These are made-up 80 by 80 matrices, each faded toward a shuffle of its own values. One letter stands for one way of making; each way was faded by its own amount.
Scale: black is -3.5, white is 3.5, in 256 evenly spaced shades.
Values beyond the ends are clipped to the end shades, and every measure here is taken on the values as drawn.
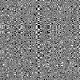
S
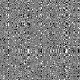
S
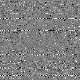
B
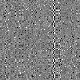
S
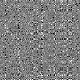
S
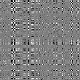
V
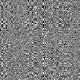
S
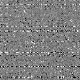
B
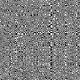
S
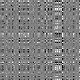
V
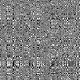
S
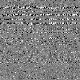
B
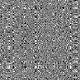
S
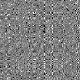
S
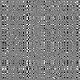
V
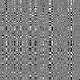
V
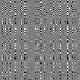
V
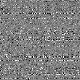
B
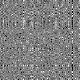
S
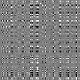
V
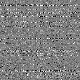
B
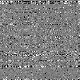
B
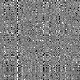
S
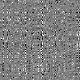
S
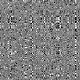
S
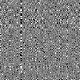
S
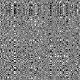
S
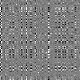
V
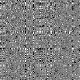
S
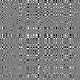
V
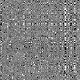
S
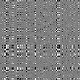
V
